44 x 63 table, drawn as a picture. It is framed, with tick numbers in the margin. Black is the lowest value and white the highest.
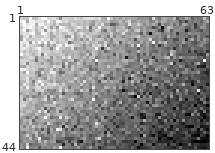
Mirror symmetry: none. Ninth with the highest average: top left. Average level on the scale: 50%. Ninth with the lowest average: bottom right. Grain: fine. Slope: up to the top left.
